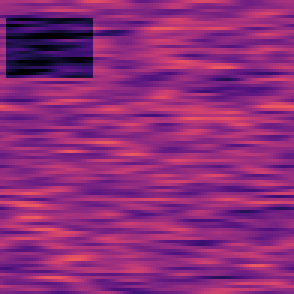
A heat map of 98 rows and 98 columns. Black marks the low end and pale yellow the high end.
An odd patch, lower than its surroundings, sits in the top left. Neither half mirrors the other. Streaks run across, left to right. The ninth with the lowest average is the top left.
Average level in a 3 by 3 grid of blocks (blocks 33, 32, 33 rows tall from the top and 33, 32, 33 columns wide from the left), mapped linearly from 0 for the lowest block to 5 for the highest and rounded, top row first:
054
455
544
